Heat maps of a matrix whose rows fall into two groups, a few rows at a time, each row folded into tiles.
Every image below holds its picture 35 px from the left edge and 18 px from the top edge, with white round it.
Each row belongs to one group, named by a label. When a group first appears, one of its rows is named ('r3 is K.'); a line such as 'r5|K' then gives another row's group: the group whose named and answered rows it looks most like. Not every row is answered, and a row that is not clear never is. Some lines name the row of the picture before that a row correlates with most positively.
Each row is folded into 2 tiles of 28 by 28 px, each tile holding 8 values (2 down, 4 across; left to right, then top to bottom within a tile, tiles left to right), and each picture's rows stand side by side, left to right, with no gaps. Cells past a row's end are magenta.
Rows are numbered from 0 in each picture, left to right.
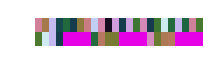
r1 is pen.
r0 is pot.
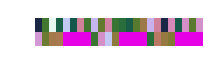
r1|pot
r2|pen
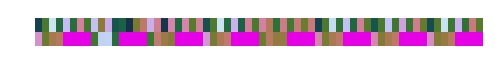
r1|pot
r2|pen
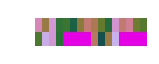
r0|pot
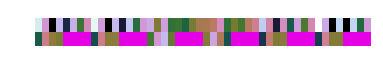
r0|pen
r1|pen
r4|pen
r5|pen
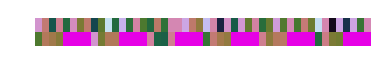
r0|pen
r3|pen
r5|pen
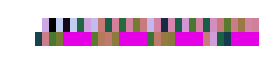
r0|pen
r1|pen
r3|pot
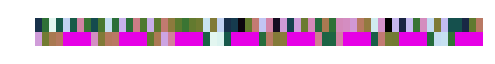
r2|pot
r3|pot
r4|pen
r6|pen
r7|pot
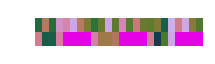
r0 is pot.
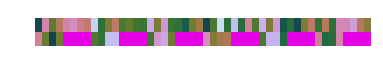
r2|pot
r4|pot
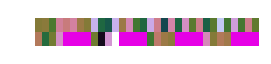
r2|pen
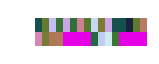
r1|pot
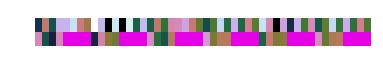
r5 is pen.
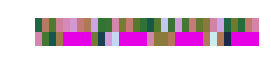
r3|pot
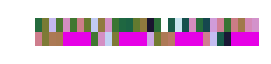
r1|pot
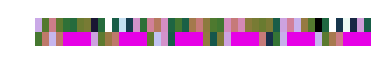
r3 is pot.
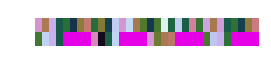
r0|pot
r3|pot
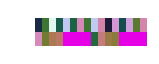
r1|pen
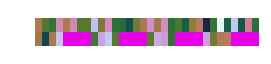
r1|pot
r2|pot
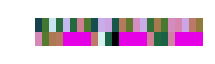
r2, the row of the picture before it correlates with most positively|0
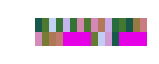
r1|pot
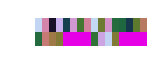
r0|pen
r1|pot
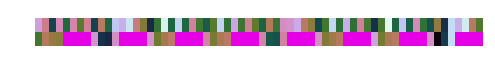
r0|pen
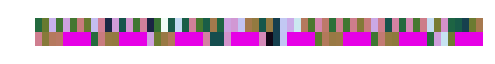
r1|pen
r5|pen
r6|pen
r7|pot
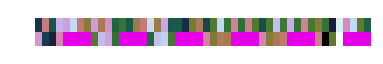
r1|pot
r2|pot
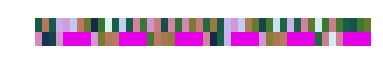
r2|pen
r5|pot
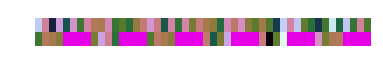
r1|pot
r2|pen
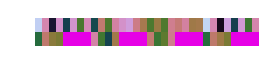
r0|pen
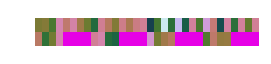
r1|pot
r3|pen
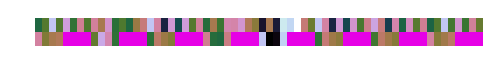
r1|pot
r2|pen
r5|pen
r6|pen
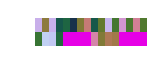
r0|pot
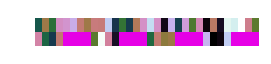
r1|pot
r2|pen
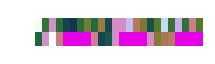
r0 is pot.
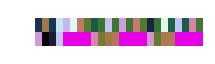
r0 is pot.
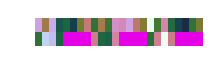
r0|pot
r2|pot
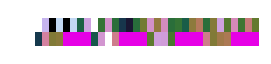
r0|pen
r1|pot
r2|pot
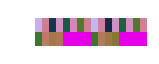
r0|pen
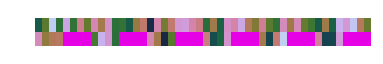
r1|pot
